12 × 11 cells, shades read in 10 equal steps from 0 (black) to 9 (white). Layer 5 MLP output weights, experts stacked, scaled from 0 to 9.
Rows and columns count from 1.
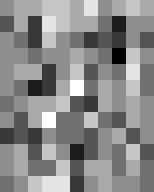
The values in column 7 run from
2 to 8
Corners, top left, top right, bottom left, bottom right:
5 6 4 4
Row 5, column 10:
8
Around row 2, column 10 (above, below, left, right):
7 5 1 5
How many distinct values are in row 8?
6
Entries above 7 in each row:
1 1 0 0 1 1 0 1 0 0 0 2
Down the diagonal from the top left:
5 6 2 5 5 9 2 4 6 7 4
